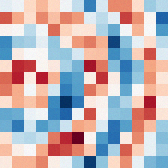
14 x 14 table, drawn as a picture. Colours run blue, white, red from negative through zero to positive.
Roughest part: bottom middle. Slope: none. Odd rows or columns: none. Average level on the scale: 50%. Rings: centred on the middle left.
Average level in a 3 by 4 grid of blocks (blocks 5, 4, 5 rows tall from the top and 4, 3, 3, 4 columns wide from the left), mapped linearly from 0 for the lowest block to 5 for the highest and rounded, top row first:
3323 / 5043 / 2313
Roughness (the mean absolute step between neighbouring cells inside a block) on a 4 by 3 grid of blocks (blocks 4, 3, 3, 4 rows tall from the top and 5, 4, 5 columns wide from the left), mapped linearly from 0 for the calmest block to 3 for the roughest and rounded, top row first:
0 0 1
2 1 1
1 2 1
0 3 1
